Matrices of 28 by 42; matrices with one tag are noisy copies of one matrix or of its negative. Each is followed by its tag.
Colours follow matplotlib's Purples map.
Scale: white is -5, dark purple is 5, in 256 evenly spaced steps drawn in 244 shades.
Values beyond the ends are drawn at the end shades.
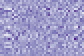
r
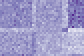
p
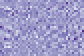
r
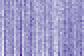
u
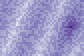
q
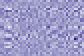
r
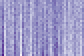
u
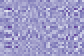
r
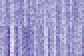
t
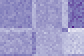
p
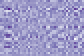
r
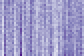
u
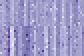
t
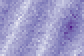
q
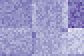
p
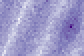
q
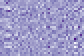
r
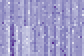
t
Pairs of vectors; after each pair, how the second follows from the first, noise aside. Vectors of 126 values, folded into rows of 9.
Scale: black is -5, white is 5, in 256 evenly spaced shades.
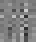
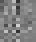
wrapped around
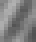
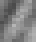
negated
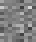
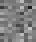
negated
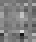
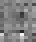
negated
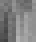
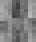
wrapped around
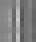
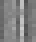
wrapped around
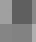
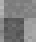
reversed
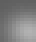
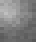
reversed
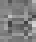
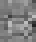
negated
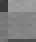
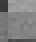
copied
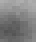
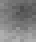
reversed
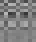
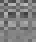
copied
